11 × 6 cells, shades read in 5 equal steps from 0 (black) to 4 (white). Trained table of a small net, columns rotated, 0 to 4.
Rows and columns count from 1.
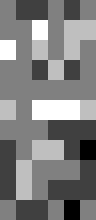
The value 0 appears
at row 8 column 6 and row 11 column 5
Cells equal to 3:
11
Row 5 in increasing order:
2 2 2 2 2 2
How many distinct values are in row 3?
3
